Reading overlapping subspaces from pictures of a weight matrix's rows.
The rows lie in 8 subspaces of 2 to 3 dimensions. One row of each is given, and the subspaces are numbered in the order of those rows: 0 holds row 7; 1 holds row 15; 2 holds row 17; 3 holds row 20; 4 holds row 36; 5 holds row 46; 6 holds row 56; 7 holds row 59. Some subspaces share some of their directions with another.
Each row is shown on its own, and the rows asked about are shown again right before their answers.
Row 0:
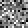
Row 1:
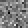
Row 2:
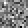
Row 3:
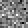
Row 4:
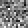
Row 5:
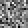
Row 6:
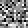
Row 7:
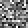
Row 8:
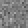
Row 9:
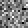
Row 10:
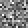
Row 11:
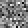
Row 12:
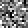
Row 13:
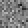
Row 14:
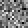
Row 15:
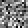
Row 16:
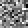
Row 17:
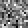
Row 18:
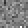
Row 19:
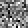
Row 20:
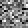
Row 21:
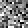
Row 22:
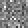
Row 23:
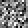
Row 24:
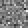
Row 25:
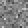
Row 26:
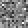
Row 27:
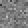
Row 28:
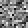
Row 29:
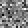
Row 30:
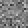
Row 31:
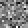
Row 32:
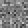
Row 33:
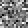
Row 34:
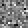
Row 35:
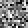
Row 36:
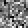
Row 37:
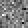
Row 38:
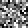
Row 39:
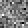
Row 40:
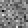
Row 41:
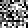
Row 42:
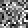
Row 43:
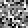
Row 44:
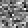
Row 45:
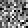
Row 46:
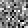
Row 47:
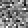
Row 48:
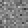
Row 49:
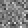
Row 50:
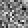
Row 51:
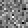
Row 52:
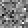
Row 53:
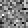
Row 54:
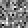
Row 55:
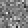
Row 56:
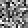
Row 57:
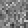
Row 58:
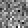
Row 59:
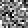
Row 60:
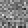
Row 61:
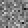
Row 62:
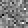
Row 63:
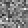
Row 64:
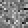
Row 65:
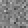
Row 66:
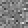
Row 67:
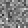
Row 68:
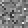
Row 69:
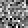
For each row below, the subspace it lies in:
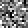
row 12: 7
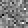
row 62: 3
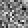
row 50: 7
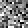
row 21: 3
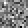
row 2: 4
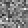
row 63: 6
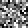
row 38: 2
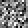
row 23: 1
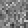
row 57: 0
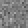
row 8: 0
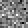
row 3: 3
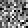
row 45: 5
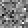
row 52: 1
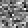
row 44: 6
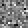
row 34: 2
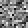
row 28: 6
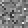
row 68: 1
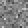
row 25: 4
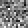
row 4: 5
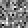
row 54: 6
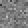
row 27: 2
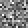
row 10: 0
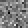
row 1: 1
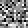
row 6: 0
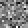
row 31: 5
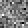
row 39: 3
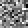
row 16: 3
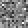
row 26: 1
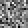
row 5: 6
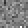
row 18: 4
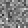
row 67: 6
